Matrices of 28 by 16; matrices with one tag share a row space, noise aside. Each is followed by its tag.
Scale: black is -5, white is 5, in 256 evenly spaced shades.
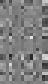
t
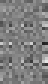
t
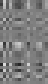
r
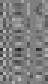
r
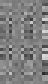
t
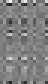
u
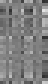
t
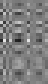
r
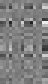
t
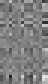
t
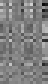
t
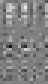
u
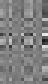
t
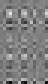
u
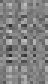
u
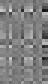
t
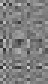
r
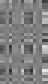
t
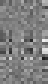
t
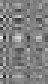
r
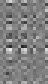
u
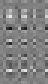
u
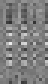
u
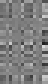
t
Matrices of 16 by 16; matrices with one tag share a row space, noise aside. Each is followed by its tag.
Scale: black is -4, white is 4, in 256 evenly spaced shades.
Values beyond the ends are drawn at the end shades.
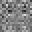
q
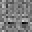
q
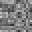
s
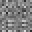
q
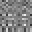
q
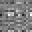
s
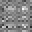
q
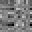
s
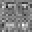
q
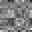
s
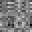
s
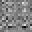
q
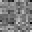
s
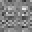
q
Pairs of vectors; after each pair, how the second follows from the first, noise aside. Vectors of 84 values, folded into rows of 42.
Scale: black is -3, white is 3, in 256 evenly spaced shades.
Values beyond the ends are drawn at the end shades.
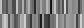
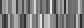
negated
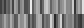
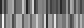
wrapped around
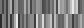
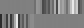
partly zeroed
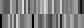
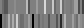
partly zeroed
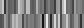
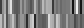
wrapped around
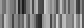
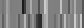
partly zeroed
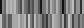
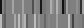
partly zeroed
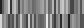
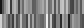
copied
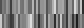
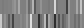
partly zeroed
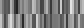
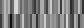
negated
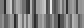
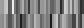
wrapped around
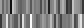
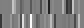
partly zeroed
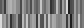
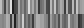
wrapped around
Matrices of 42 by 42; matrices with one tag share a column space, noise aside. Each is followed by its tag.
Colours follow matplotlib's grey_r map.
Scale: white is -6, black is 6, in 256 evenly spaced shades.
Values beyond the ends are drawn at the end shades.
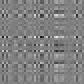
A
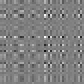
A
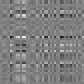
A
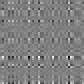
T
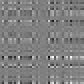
T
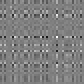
A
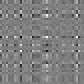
A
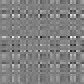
A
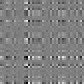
T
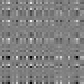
T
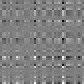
T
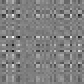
A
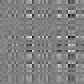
A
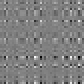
T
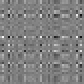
A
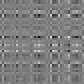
A
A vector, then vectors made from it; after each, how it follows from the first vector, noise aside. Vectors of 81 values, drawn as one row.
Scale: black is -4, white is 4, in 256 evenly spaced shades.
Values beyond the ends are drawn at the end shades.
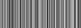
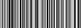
scaled up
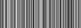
reversed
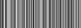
reversed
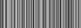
reversed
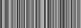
wrapped around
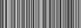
reversed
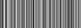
reversed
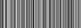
reversed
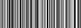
scaled up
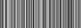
reversed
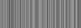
shrunk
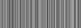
shrunk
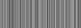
shrunk
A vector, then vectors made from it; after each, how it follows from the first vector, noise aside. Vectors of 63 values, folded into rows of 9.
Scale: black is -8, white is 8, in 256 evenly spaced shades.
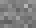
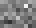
scaled up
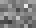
scaled up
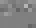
partly zeroed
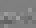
partly zeroed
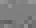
partly zeroed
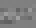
partly zeroed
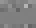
partly zeroed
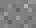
partly zeroed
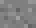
partly zeroed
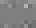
partly zeroed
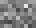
scaled up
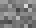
scaled up
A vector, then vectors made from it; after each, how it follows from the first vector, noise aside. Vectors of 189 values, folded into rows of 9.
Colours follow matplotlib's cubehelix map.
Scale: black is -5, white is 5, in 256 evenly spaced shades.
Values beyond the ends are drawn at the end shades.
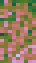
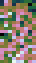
scaled up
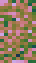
sign-scrambled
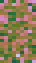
sign-scrambled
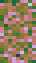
sign-scrambled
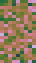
sign-scrambled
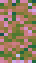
sign-scrambled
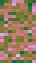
sign-scrambled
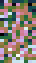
scaled up
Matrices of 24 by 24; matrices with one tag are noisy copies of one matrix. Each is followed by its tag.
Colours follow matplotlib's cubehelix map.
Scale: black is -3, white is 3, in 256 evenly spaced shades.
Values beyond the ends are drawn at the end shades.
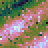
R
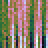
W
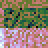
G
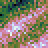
R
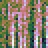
W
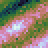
R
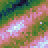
R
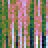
W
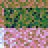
G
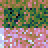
G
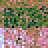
G
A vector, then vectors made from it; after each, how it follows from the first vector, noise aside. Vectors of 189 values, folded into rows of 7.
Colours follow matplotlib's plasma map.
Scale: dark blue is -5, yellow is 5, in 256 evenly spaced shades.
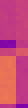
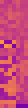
sign-scrambled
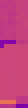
partly zeroed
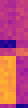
scaled up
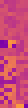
sign-scrambled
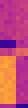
scaled up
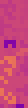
partly zeroed
